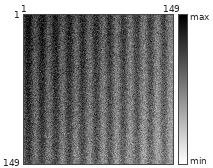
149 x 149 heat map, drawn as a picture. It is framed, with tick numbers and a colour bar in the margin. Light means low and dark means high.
Stripes: upright, repeating 11 times. Ninth with the lowest average: bottom right. Slope: up to the top left. Ninth with the highest average: top left.
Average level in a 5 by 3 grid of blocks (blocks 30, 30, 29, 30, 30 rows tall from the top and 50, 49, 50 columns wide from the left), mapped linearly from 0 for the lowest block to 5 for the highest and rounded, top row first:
5 4 2 / 4 3 2 / 4 2 1 / 3 2 1 / 3 1 0
